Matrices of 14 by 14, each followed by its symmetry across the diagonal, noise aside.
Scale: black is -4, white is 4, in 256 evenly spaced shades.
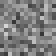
neither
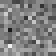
neither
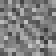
antisymmetric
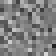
antisymmetric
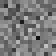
symmetric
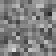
antisymmetric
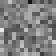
antisymmetric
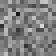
neither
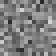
antisymmetric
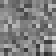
antisymmetric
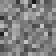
symmetric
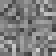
symmetric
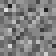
antisymmetric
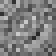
symmetric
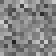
symmetric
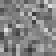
neither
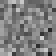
neither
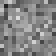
symmetric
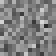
neither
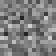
neither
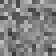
symmetric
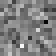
antisymmetric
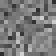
symmetric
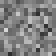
neither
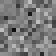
symmetric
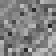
symmetric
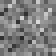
antisymmetric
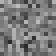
neither
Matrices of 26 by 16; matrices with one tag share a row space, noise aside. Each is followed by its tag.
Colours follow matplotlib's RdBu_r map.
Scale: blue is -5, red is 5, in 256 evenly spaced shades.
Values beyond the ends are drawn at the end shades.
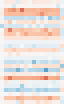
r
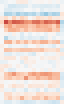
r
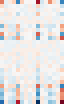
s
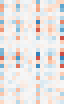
s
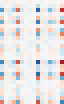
s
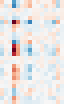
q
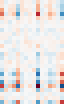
s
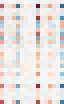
s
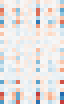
s
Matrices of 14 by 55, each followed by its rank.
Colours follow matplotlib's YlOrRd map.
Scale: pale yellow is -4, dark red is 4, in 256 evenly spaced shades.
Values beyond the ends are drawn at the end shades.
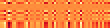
one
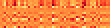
two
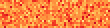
full rank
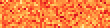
full rank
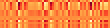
one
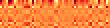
two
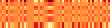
one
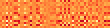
two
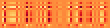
one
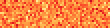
full rank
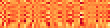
two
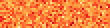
full rank
